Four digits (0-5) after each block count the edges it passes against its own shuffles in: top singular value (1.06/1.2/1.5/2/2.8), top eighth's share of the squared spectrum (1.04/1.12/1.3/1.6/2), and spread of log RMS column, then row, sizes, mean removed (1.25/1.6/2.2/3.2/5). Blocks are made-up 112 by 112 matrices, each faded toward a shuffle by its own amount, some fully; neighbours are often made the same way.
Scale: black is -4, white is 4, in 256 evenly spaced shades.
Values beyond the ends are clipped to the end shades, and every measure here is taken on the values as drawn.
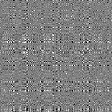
5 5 3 4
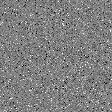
3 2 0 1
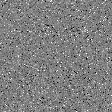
3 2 0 0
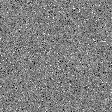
2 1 0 0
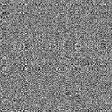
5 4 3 3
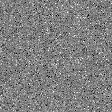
2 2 0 0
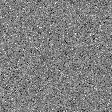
0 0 0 0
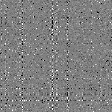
4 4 3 2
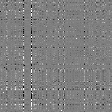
5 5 3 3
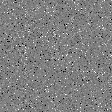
2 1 0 0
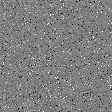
2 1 0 0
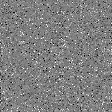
3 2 1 1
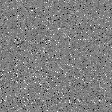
3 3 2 1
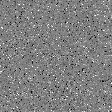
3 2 0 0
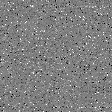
2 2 0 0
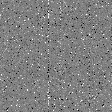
2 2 1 0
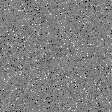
0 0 0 0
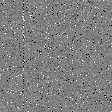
2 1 1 0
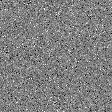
0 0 0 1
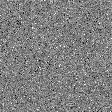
0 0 0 0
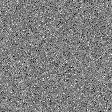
0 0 0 0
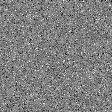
0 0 0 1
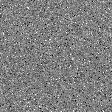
0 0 0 0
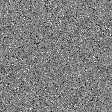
0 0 0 0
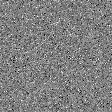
0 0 0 1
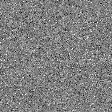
0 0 0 2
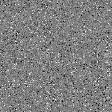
3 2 1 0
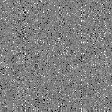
4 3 2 1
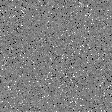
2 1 0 0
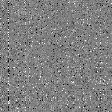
4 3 2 1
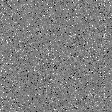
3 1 0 0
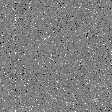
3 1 0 0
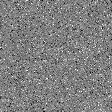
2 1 0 0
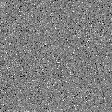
3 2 0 0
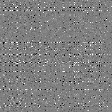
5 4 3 3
